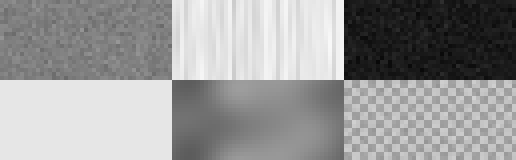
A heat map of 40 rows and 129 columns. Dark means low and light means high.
It is made of 2 by 3 panels. Panel 1,1: middling, fine-grained, faint in contrast. Panel 1,2: very high, streaked downward, faint in contrast. Panel 1,3: very low, fine-grained, faint in contrast. Panel 2,1: very high, flat. Panel 2,2: middling, smooth. Panel 2,3: high, checkered.
